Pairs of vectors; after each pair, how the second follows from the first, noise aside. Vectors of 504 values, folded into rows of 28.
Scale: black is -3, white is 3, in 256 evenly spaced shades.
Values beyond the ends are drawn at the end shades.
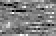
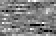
reversed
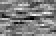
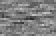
shrunk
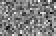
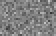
shrunk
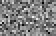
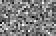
negated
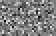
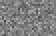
shrunk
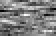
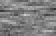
shrunk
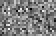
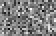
negated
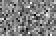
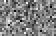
reversed
